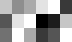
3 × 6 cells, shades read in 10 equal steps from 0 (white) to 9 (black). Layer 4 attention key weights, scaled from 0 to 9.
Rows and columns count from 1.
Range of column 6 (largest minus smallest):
7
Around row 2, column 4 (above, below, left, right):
1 7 0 8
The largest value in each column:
6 4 3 9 8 7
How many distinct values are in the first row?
6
